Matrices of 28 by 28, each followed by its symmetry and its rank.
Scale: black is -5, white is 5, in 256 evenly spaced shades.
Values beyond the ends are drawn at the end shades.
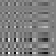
neither, rank one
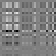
neither, rank one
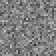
neither, full rank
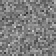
neither, full rank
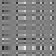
neither, rank one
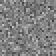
neither, full rank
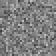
antisymmetric, full rank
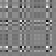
symmetric, rank one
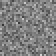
antisymmetric, full rank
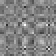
symmetric, rank three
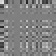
symmetric, rank two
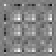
symmetric, rank two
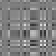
symmetric, rank one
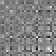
symmetric, rank three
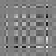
symmetric, rank one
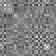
symmetric, rank three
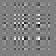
symmetric, rank one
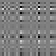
neither, rank one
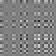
symmetric, rank one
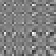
symmetric, rank two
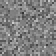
antisymmetric, full rank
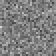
neither, full rank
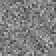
antisymmetric, full rank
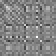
symmetric, rank three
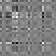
symmetric, rank two
